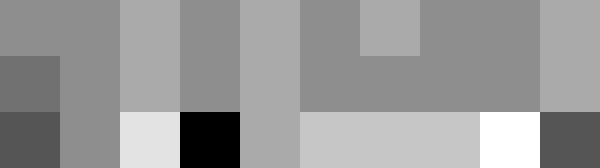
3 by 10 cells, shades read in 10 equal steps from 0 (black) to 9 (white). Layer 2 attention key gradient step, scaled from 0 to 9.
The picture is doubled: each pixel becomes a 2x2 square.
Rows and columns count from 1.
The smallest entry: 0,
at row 3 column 4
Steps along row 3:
up up down up up same same up down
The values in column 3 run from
6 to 8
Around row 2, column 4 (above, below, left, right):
5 0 6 6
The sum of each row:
54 52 55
